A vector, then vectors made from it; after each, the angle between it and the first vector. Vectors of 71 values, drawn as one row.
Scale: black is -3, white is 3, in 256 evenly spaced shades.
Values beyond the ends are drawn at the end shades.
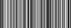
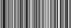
partly opposed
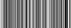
nearly opposite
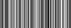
partly aligned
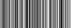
partly opposed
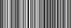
partly aligned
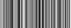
partly opposed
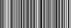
partly aligned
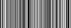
partly aligned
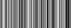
orthogonal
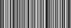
partly aligned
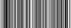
nearly opposite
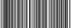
nearly opposite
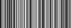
orthogonal
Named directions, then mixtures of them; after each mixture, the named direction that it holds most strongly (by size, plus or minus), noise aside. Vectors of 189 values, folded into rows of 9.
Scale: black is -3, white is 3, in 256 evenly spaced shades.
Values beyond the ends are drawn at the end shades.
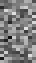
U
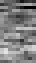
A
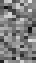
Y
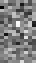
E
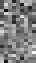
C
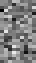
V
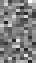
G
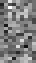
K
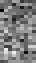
V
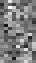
K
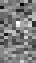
E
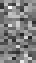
K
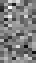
K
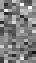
C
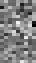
E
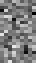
V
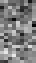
E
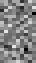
V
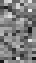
Y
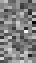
U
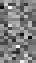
K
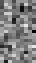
C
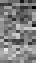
A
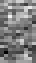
A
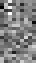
K
